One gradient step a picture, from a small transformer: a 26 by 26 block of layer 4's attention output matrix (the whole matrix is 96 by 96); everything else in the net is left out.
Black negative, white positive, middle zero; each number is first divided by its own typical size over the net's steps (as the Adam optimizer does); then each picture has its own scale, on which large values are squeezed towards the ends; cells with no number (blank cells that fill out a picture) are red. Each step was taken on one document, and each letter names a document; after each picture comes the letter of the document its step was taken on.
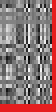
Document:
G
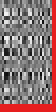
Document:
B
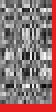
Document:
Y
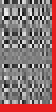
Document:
B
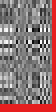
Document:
G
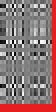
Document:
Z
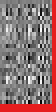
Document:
G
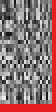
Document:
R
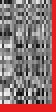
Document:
B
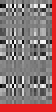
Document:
Z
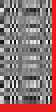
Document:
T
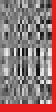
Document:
Y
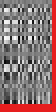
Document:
B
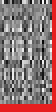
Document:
B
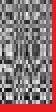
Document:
R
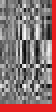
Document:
Y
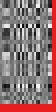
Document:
Y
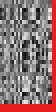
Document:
Y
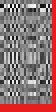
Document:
T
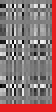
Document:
Z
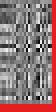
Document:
G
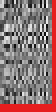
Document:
R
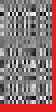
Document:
T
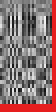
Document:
T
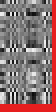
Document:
T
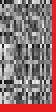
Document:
B
